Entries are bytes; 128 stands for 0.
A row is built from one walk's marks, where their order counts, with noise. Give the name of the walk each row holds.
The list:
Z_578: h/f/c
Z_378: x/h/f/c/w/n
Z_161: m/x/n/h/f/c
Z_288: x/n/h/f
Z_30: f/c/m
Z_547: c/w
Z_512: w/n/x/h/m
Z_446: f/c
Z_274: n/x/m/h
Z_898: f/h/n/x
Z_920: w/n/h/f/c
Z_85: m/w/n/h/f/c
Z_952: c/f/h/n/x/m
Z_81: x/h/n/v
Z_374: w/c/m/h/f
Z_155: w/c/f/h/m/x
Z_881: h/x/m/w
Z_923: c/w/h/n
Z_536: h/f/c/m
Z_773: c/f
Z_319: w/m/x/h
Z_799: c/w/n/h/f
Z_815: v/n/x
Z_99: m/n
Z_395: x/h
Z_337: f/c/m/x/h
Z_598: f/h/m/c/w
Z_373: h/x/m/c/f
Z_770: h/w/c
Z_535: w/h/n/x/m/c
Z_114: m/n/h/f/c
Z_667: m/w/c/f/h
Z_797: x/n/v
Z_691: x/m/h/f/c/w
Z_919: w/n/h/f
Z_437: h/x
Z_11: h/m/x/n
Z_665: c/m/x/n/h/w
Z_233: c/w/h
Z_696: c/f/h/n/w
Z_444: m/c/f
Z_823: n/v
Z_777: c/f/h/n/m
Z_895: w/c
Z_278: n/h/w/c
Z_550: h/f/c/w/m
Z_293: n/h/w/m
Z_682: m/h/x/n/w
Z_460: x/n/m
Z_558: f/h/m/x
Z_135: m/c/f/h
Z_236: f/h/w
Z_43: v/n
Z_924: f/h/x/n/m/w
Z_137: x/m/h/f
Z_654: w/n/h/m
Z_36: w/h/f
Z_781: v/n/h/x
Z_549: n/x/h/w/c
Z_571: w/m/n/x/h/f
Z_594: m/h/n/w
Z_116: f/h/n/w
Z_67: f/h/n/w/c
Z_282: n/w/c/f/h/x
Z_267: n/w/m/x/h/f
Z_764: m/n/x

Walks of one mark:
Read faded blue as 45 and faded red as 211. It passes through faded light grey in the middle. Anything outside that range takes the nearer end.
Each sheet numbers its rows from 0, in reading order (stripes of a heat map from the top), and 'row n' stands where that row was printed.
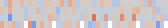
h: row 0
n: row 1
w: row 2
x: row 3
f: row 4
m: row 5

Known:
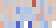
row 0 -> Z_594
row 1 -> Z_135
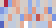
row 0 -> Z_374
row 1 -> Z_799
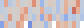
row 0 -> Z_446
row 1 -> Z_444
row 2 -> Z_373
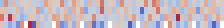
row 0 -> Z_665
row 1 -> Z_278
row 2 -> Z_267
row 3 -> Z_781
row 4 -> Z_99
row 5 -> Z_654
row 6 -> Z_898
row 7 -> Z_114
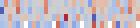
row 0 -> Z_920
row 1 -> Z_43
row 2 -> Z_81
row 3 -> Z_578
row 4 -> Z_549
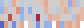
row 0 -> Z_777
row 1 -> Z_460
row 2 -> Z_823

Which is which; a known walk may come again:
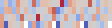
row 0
Z_282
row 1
Z_337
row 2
Z_374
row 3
Z_135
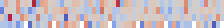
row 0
Z_288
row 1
Z_155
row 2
Z_770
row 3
Z_549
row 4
Z_895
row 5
Z_773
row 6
Z_43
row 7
Z_764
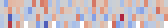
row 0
Z_578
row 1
Z_512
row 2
Z_667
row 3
Z_881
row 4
Z_81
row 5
Z_274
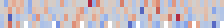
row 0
Z_536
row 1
Z_161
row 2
Z_446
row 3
Z_319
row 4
Z_99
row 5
Z_920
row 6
Z_665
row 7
Z_594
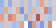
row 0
Z_923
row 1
Z_952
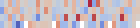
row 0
Z_114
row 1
Z_437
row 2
Z_797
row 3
Z_571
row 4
Z_116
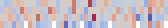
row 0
Z_598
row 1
Z_558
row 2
Z_815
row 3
Z_137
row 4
Z_547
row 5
Z_550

